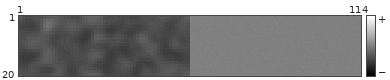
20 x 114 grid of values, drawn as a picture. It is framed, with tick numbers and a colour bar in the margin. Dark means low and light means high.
It is made of 1 by 2 panels. Panel 1,1: low, blotchy, faint in contrast. Panel 1,2: middling, flat.
